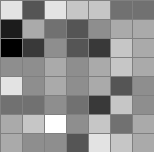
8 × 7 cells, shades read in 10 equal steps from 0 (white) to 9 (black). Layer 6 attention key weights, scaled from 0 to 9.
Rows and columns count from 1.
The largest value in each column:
9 7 5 6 7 6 5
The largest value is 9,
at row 3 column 1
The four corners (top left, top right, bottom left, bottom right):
1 5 3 3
